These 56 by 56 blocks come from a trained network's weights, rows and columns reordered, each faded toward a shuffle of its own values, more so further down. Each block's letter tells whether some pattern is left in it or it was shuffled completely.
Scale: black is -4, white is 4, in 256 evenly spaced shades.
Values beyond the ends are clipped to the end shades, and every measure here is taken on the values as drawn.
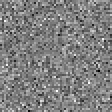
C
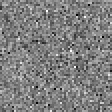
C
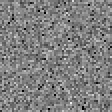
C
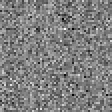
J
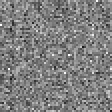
J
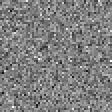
C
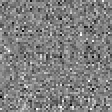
J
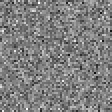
C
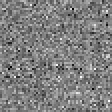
J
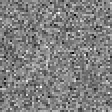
C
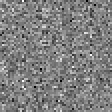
J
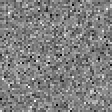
C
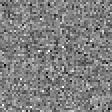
C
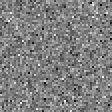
C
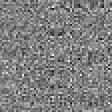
J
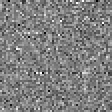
J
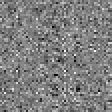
J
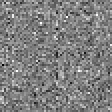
J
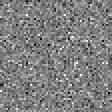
J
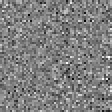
J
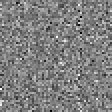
J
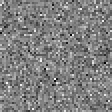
C
